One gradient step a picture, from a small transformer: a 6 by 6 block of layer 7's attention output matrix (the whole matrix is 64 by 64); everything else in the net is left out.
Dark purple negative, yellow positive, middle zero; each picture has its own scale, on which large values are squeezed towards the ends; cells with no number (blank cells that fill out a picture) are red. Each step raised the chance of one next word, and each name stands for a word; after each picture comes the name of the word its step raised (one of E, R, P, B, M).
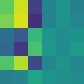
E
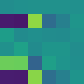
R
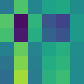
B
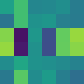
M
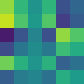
E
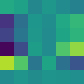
M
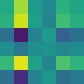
E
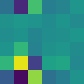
R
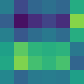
B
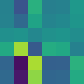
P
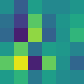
B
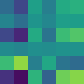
R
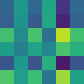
E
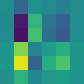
B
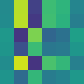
E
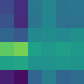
R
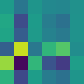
P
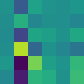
P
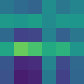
P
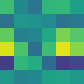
M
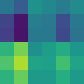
B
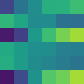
R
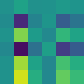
M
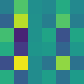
E
